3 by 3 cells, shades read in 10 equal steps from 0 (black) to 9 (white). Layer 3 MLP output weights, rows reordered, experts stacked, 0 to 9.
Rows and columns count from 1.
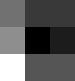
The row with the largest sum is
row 3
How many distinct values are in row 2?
3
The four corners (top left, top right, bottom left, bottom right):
4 2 9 3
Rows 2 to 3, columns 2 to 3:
0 1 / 3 3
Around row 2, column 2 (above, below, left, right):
2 3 5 1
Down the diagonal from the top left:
4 0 3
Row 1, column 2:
2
